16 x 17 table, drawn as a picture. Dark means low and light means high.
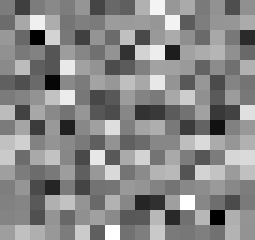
The histogram is bell-shaped. No single row or column stands out from its neighbours. There is no seam. Neither half mirrors the other. No overall slope runs across the table.
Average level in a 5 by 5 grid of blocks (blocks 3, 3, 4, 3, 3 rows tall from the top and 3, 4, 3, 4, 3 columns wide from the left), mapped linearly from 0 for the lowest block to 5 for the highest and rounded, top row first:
01241
01231
21121
21325
23120
